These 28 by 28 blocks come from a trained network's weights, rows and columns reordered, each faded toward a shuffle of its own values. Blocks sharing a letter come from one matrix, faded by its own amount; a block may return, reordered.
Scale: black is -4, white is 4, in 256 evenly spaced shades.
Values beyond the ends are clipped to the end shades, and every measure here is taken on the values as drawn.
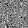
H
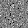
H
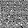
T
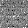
T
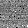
T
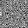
H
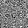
H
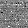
T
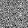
H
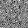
H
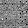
T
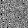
H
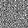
H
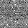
T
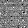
T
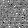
T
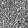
H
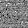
T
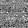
T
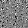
H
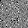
H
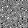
H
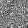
H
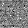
T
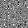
H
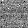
T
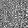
H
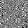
H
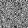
H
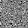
H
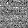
T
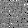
T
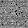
T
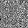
H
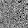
H
